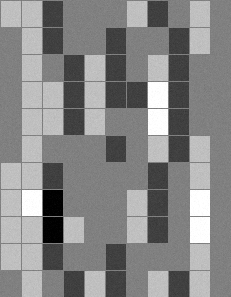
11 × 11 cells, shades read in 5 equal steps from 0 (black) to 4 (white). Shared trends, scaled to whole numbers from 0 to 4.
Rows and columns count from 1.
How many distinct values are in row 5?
4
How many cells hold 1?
25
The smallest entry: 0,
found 2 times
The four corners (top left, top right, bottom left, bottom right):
3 2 2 2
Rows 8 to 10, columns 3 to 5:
0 2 2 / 0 3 2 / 1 2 2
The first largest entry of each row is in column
1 2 2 8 8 2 1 2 10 1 2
